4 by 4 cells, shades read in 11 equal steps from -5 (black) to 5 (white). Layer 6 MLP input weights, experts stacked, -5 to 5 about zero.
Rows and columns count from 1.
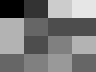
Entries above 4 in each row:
0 0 0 0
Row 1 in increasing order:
-5 -3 3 4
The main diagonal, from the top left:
-5 -1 0 -1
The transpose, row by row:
-5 2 2 -1 / -3 -1 -2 0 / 3 -2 0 1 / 4 -2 2 -1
